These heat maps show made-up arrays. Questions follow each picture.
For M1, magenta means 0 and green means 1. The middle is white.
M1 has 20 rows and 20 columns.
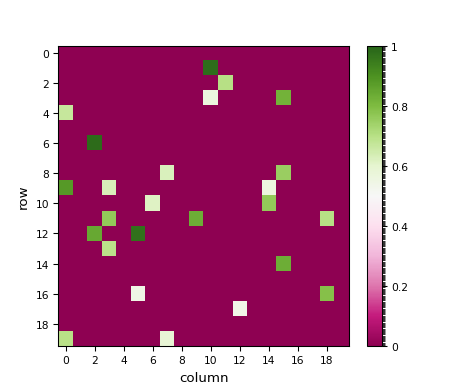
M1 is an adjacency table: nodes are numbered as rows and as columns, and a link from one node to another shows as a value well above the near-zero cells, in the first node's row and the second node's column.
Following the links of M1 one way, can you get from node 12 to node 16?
no
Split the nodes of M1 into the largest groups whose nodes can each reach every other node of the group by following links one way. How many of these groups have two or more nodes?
1
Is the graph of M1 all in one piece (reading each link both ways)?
yes
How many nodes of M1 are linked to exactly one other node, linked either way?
4
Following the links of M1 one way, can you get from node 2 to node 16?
no
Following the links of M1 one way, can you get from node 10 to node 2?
yes
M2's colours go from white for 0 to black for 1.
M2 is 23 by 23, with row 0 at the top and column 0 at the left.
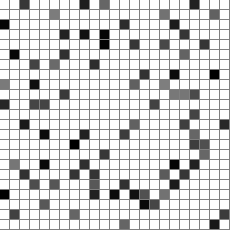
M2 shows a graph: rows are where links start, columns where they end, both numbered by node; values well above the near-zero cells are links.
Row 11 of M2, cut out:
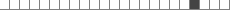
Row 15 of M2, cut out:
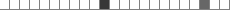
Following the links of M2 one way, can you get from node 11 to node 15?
yes
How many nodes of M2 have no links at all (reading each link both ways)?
0
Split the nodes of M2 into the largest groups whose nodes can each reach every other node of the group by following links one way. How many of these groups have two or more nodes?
1
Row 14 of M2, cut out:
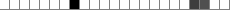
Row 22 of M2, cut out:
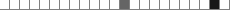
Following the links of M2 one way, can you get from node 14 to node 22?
yes
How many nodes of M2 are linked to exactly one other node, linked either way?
1
